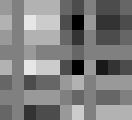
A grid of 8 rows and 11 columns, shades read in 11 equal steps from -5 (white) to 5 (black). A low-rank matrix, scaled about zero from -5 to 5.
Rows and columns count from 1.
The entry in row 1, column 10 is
2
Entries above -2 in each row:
8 7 8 11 7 10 11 7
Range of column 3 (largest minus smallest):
7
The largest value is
5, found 2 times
